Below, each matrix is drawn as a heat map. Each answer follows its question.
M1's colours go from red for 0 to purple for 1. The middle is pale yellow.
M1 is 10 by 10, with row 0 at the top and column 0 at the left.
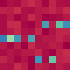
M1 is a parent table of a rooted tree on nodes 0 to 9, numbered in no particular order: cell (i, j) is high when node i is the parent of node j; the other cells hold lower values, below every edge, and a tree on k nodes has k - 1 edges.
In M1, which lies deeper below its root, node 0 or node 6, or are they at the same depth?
node 0
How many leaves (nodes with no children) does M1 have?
7
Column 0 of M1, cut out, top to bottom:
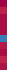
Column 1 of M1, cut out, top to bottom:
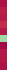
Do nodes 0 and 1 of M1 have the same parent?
yes
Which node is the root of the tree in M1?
3
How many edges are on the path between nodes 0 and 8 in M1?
2
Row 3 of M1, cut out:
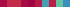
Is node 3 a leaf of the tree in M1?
no
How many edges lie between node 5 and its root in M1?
2
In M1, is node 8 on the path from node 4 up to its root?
yes
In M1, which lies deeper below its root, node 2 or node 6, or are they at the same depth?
node 2
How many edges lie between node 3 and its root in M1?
0
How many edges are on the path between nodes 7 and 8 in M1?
1
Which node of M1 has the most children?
5
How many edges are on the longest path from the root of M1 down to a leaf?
3
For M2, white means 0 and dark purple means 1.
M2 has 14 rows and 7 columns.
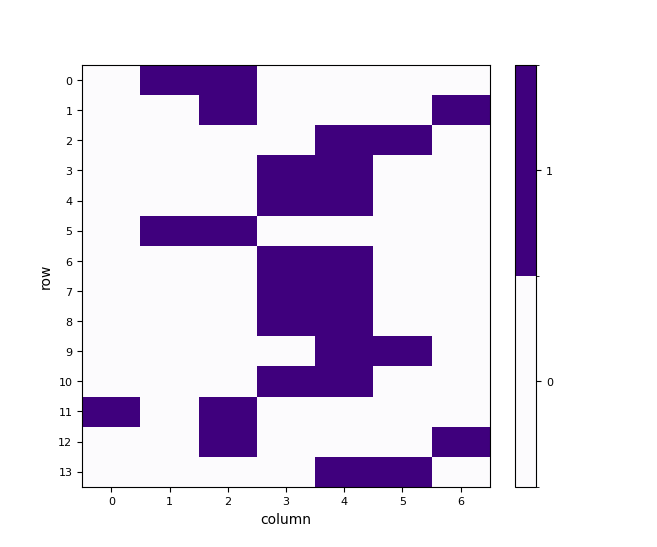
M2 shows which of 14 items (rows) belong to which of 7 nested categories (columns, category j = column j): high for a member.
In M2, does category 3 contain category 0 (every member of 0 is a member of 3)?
no
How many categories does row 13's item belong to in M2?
2
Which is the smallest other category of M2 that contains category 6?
2
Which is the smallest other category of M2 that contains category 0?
2
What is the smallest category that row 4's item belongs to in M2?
3
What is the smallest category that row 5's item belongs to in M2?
1
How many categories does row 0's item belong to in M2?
2
